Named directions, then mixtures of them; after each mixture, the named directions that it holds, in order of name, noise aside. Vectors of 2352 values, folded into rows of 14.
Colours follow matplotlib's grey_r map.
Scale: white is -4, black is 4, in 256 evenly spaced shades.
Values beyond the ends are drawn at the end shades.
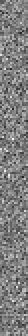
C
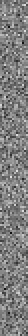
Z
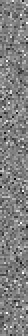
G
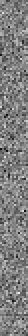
C, Z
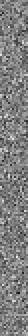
C, G, Z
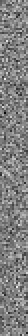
C, G, Z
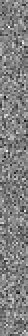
C, Z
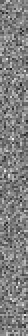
C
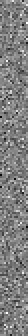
G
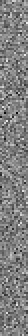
C, G, Z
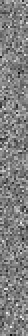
C, G, Z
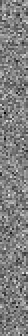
C, G, Z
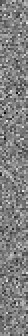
C, G, Z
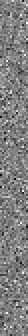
G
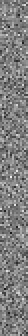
Z
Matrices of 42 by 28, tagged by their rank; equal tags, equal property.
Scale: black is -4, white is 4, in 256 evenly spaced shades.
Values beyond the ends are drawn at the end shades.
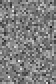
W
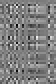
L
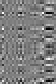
L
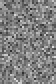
W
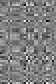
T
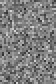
W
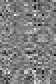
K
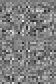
K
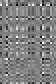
L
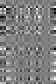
L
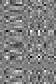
T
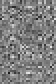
K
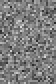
W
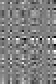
L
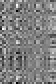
T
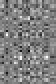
T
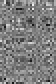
K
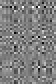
T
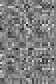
K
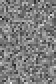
W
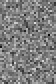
W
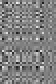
L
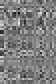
T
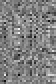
K
